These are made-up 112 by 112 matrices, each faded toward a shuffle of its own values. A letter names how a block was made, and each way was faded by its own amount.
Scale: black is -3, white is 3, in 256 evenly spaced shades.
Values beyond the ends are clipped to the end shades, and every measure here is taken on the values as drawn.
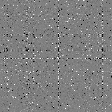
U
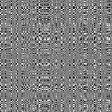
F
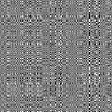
F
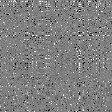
U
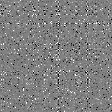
U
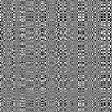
F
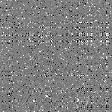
U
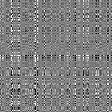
F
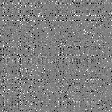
U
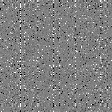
U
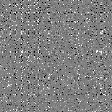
U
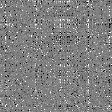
U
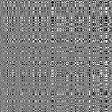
F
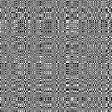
F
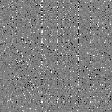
U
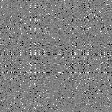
U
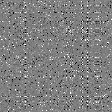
U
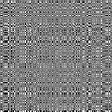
F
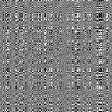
F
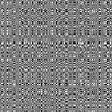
F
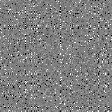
U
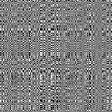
F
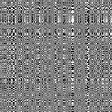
F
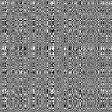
F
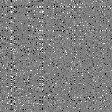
U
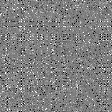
U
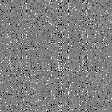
U
